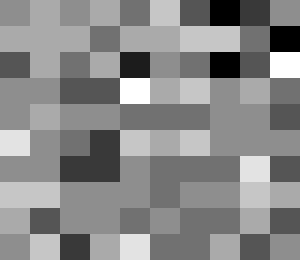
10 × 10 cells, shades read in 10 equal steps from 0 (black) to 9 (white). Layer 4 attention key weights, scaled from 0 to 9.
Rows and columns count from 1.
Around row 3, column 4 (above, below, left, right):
4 3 4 1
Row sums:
43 52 41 53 46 54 42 56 45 50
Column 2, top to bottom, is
6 6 6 5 6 5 5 7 3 7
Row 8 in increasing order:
4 5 5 5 5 5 6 7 7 7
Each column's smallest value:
3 3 2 2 1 4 3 0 2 0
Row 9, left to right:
6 3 5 5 4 5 4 4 6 3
